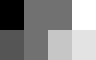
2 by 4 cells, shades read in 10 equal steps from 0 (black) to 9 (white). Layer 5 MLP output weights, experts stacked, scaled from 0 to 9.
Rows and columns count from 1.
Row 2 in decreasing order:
8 7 4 3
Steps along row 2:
up up up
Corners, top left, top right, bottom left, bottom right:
0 9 3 8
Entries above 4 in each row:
1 2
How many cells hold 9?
1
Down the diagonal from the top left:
0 4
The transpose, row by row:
0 3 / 4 4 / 4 7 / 9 8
